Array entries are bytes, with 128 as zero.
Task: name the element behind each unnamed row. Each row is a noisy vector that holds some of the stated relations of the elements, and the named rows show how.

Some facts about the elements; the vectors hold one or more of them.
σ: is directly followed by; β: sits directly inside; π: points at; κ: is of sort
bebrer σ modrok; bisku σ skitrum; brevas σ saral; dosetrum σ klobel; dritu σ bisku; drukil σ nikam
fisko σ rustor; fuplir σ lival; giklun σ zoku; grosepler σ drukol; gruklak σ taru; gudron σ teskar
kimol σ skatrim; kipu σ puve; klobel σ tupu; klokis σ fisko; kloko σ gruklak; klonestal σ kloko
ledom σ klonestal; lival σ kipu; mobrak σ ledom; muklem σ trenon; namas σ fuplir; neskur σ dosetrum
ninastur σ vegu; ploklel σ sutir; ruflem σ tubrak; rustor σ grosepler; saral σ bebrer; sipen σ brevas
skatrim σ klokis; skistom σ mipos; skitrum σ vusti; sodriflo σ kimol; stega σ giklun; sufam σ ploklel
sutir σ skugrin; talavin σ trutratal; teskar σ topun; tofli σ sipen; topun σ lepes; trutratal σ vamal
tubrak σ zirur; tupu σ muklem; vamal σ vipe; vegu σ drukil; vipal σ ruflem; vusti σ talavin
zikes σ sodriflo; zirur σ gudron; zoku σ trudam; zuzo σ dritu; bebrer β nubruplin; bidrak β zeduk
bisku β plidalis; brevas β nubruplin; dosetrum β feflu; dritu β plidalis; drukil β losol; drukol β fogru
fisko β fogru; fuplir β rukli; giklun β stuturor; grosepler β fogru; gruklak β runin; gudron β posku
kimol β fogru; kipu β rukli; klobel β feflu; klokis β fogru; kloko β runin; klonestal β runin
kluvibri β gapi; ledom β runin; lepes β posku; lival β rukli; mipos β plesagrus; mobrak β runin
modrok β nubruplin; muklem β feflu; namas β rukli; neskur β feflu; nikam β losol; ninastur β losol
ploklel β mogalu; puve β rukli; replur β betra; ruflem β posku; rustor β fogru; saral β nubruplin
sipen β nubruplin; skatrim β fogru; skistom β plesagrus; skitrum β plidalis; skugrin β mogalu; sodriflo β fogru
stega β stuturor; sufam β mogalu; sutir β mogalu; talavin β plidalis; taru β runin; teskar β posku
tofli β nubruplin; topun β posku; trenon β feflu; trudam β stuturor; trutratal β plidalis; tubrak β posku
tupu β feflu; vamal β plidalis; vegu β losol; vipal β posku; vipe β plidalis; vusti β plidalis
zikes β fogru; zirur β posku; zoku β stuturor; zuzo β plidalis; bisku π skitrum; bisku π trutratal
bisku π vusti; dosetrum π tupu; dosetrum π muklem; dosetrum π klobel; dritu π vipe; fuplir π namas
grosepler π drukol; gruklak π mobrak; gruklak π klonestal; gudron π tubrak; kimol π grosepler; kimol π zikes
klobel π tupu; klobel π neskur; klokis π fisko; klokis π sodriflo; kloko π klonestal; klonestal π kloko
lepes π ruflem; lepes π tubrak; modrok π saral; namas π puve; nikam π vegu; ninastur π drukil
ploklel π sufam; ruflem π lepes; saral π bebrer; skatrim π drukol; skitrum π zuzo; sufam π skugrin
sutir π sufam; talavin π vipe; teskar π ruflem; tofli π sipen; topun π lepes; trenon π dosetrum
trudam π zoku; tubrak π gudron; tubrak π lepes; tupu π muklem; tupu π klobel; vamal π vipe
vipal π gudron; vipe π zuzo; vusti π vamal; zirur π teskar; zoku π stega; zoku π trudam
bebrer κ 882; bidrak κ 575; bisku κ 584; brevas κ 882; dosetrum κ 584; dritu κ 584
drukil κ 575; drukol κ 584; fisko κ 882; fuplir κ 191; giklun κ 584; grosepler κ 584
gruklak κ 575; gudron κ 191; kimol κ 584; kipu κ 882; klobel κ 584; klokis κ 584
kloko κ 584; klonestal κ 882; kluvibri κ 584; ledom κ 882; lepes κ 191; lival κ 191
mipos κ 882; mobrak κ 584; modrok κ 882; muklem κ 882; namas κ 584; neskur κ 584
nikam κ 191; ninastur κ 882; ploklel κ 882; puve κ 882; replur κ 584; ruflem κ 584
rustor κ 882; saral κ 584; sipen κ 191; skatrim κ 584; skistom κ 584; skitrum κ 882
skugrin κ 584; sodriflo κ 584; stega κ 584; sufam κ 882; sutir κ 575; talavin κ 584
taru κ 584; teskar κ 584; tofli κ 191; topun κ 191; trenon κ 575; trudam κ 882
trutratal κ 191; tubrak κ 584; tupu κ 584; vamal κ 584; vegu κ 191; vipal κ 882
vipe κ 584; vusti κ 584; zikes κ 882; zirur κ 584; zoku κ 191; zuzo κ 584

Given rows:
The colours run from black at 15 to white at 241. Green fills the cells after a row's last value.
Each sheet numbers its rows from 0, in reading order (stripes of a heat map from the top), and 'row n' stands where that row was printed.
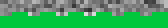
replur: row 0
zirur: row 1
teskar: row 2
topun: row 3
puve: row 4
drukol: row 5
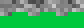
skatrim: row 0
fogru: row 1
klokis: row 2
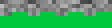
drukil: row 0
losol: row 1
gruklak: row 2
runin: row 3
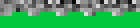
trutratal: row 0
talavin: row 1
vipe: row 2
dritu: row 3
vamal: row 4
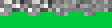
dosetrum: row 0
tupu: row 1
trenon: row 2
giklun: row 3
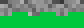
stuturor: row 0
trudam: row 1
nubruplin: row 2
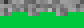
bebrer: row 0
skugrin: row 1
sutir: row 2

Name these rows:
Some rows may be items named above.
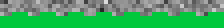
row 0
lival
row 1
zoku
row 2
sodriflo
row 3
plidalis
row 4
trudam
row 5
gruklak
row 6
namas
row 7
kimol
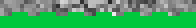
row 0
sutir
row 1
neskur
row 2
kloko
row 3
klonestal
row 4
vipal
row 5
fogru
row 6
ploklel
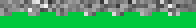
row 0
saral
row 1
dosetrum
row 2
modrok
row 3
skitrum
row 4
skitrum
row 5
vusti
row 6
posku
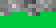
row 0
tofli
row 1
brevas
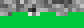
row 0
bisku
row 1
gudron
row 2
fogru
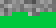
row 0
modrok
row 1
kipu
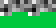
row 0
ruflem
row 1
tubrak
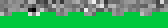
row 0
nikam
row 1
lepes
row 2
taru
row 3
klobel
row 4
bidrak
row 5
vusti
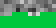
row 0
trutratal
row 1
topun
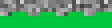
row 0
bisku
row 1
muklem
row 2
zuzo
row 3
vusti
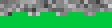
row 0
zikes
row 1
teskar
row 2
fuplir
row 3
grosepler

